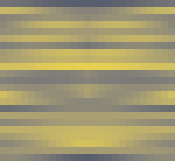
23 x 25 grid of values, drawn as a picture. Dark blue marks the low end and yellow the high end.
The grain runs across in streaks. It is mirror symmetric from left to right. The histogram is bell-shaped.
